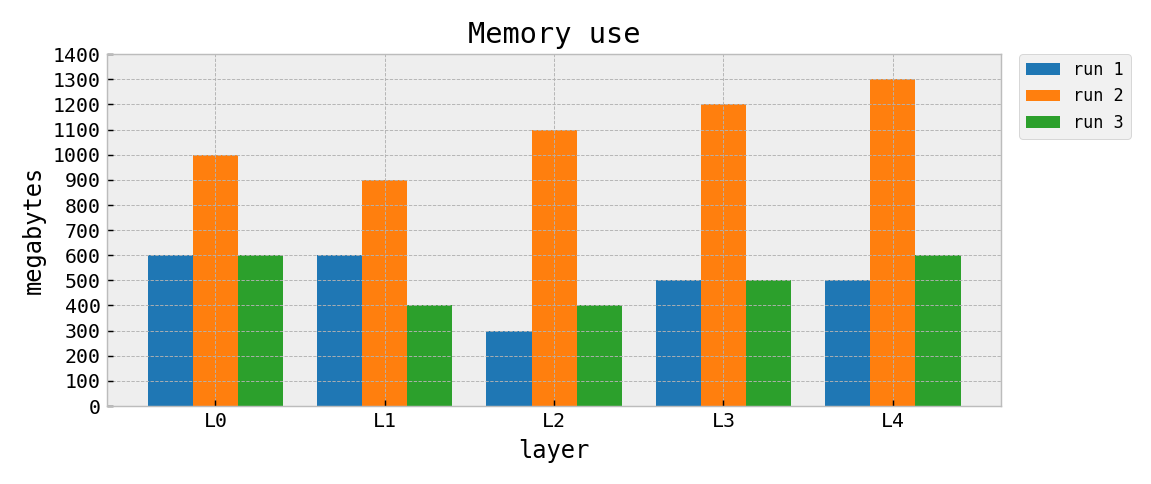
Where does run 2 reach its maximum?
L4
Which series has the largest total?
run 2
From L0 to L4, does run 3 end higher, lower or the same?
the same
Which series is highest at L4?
run 2
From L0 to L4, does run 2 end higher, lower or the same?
higher
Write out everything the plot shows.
Title: Memory use
x-axis: layer, ticks L0 L1 L2 L3 L4
y-axis: megabytes, ticks 0 100 200 300 400 500 600 700 800 900 1000 1100 1200 1300 1400
Legend: run 1, run 2, run 3
Values:
run 1: 600 600 300 500 500
run 2: 1000 900 1100 1200 1300
run 3: 600 400 400 500 600
